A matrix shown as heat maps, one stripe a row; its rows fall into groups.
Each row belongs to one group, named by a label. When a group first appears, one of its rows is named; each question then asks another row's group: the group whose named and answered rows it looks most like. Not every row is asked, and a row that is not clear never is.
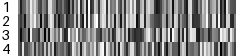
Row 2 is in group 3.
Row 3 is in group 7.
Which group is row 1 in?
3
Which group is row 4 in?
3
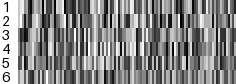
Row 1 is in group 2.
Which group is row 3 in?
3
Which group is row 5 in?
3
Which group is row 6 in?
2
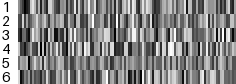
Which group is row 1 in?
3
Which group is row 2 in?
2
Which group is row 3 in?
3
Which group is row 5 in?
2
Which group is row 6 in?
7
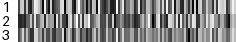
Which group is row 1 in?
2
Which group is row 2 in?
7
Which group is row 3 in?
2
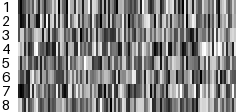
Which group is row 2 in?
7
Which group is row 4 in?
2
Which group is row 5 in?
7
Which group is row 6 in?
3
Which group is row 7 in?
7
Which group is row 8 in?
2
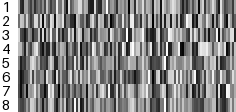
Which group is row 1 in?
7
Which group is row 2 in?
2
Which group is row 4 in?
2
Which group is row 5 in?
3
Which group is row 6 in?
7
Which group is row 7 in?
3
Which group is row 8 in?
3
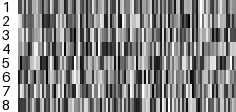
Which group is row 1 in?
2
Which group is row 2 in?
2
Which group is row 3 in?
2
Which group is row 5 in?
3
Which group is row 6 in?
3
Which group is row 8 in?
7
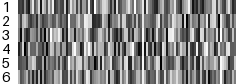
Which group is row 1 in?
3
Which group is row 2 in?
7
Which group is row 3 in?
7
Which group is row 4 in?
3
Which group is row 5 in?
7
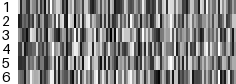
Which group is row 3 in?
3
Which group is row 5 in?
7
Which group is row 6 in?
3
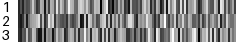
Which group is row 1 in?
7
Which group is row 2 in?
3
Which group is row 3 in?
7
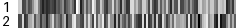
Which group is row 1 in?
2
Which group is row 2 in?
3
